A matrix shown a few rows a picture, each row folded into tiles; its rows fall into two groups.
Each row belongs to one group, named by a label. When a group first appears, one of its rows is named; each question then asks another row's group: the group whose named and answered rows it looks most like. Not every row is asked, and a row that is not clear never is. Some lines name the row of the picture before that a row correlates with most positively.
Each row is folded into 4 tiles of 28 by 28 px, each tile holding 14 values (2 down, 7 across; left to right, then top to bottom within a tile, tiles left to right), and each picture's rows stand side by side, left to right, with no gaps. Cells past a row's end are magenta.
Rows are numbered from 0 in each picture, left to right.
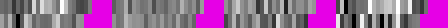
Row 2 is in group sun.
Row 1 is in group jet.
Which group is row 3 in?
jet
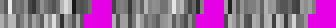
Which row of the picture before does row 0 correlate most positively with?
0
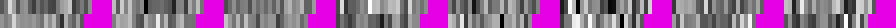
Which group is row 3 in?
jet
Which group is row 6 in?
sun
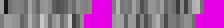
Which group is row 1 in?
sun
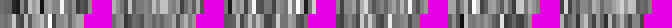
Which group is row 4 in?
sun
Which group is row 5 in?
jet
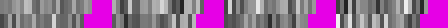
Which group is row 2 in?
jet
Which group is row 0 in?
sun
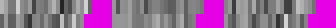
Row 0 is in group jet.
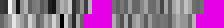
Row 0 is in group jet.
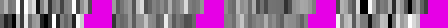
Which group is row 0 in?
sun
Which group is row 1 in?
sun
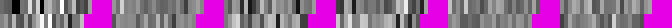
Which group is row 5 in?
sun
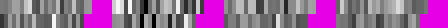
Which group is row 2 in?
sun
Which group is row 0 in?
sun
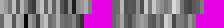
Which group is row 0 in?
sun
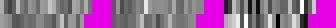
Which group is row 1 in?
jet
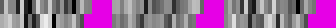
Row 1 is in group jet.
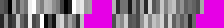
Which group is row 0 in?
jet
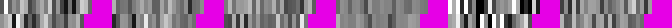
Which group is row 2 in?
sun
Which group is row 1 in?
sun
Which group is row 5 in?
jet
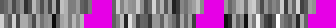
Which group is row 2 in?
sun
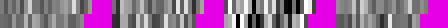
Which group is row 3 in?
sun
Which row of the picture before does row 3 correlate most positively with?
2
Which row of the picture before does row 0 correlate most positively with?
2
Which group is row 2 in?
sun
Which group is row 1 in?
sun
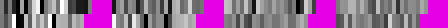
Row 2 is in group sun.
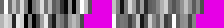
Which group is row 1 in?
jet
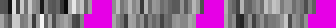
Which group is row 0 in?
jet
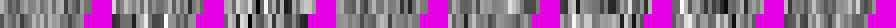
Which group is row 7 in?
sun
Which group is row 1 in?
sun
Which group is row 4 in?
jet
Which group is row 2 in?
sun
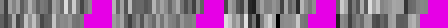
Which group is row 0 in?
sun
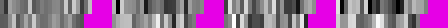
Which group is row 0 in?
sun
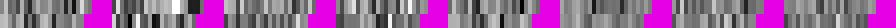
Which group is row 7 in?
sun
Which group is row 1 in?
jet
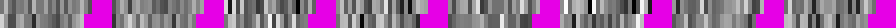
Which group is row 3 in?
sun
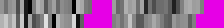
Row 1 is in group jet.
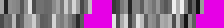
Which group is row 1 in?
jet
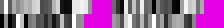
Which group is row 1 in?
jet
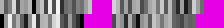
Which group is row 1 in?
sun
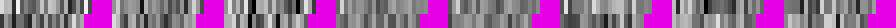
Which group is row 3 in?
jet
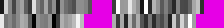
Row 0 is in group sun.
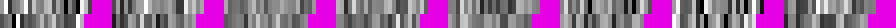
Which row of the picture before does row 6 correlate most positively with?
0
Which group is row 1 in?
jet
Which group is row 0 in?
sun
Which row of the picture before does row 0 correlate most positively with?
1
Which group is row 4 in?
jet
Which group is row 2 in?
sun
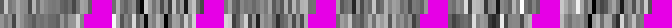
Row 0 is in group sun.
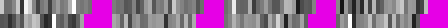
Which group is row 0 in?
sun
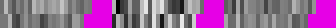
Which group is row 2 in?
jet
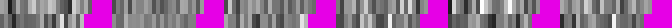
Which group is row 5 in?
sun
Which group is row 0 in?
jet
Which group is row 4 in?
jet
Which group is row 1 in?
jet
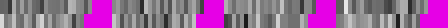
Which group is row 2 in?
sun
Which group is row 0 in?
jet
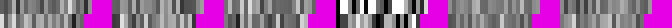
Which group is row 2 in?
sun
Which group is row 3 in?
jet
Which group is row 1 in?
sun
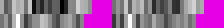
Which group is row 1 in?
jet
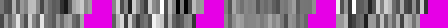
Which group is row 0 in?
jet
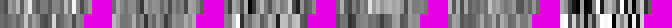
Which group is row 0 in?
sun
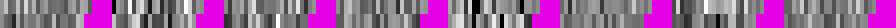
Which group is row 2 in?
sun
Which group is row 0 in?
sun
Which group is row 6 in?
jet
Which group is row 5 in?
jet
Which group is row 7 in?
sun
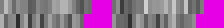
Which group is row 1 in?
jet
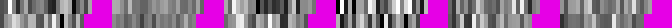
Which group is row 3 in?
jet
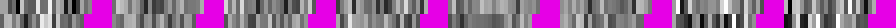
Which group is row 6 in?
jet
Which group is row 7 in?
sun
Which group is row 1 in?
jet
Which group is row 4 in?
jet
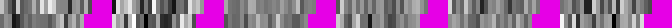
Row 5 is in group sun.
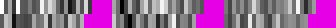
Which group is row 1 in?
jet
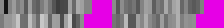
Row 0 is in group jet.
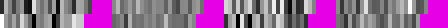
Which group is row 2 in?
sun
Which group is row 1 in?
sun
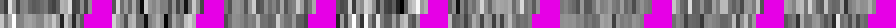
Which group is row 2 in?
sun
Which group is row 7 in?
sun
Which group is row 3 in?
jet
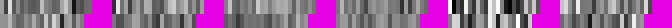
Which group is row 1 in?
jet
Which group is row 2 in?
jet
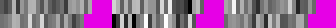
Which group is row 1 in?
sun
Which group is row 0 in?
jet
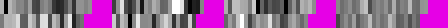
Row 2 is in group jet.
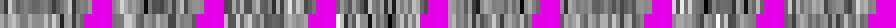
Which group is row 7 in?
jet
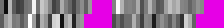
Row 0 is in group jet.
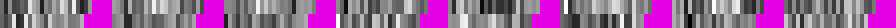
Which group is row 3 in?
jet
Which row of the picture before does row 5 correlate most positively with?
1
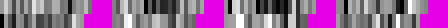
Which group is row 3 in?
jet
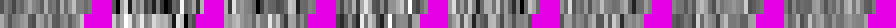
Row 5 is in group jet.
